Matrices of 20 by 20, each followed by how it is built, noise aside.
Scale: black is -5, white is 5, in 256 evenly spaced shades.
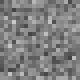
noise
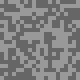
noise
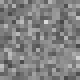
noise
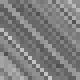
Toeplitz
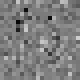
noise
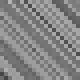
Toeplitz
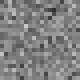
noise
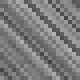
Toeplitz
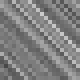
Toeplitz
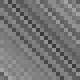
Toeplitz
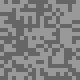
noise
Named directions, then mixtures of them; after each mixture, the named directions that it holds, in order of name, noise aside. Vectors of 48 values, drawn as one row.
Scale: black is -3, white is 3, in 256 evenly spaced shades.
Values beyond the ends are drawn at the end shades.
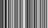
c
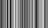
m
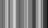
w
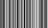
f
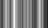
m, w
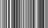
m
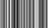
f, m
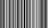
f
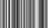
f, m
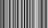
f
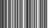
c, f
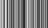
c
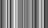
m, w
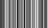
f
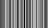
f, m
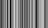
m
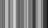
w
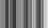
w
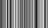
m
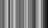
w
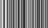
c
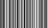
f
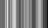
w
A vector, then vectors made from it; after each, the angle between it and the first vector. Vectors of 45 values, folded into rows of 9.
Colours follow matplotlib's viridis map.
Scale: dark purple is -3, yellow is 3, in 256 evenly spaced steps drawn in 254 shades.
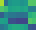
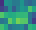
nearly opposite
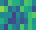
partly aligned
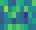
partly aligned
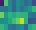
nearly opposite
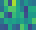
orthogonal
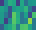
orthogonal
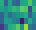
partly aligned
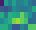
nearly opposite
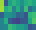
nearly parallel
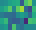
partly aligned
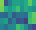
nearly parallel
